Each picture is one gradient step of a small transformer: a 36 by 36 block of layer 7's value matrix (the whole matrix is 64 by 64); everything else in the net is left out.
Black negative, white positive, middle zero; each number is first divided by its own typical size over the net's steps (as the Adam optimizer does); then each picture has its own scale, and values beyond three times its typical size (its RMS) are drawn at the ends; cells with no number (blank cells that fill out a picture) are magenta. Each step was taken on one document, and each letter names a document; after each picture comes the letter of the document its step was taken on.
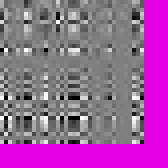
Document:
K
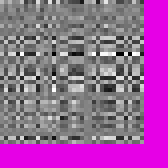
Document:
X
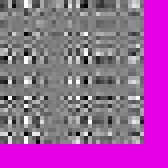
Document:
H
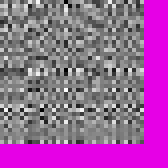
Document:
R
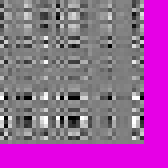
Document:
K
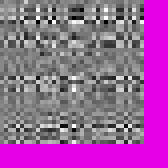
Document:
X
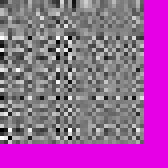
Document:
R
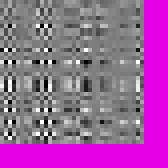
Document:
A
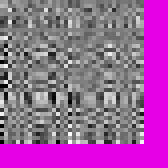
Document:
R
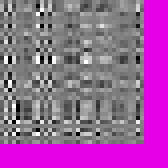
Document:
A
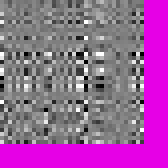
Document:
H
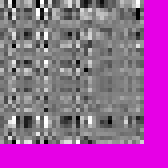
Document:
A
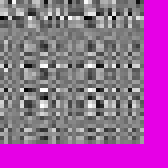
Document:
R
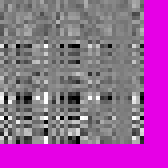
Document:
K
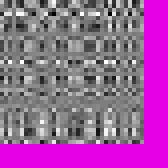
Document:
R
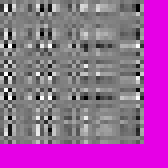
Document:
A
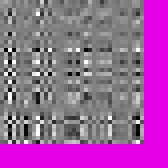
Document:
A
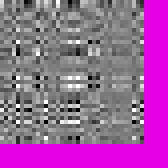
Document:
K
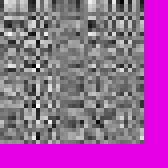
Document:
X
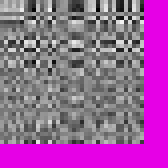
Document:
X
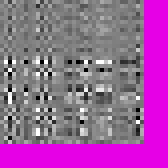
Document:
A
